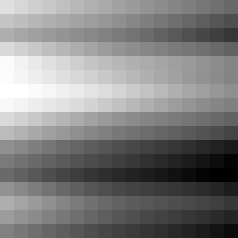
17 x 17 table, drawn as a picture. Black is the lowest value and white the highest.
The ninth with the lowest average is the bottom right. There are no lone odd cells. There is an overall slope up to the top left. Overall the values sit about 50% of the way up the scale. The grain runs across in streaks.
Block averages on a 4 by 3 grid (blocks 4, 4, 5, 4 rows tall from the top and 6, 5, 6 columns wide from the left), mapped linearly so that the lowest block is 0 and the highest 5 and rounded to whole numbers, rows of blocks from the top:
4 3 1 / 5 4 3 / 2 1 0 / 2 1 0
